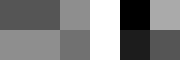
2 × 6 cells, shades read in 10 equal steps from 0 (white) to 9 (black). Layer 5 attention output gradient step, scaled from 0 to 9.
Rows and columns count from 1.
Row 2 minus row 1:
-2 -2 1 0 -1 3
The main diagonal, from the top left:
6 4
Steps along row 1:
same down down up down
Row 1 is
6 6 4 0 9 3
